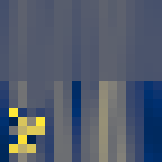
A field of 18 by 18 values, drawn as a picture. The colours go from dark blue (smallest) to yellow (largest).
The halves do not mirror each other. An odd patch, rougher than its surroundings, sits in the bottom left. Overall the values sit about 30% of the way up the scale. The top part is calmer, up to a seam about 50% of the way down. The bottom left is the roughest part. The top right is the calmest part.
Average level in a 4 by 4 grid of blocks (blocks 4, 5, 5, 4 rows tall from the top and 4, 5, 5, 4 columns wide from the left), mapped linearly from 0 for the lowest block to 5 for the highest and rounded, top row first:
3 3 3 2
3 3 3 2
3 3 5 0
5 3 5 0
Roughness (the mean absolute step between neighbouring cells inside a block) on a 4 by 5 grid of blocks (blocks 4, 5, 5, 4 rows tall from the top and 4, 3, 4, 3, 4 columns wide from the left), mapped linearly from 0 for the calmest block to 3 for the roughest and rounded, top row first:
0 0 0 0 0
0 0 0 0 0
2 1 1 0 0
3 1 1 0 0
